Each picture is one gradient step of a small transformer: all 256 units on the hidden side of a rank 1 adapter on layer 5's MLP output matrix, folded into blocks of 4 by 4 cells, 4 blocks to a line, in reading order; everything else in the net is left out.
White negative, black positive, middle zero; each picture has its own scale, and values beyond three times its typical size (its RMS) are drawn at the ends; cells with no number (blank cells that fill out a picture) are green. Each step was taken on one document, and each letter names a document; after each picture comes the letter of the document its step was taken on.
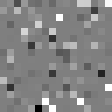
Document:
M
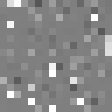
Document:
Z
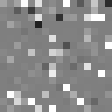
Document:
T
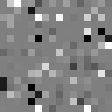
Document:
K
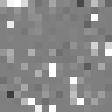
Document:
Z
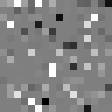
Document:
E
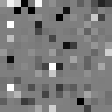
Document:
Z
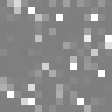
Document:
K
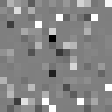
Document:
M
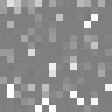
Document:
M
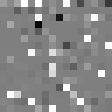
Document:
T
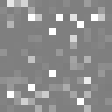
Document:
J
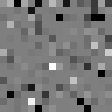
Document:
Z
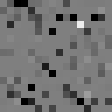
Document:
J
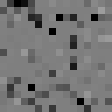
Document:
J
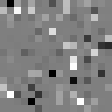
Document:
K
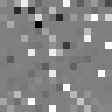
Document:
T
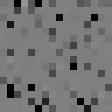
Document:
E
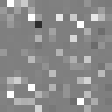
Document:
J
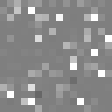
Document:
K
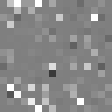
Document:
E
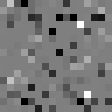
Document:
J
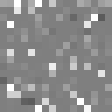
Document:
E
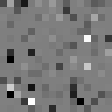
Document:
Z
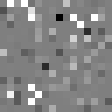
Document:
J
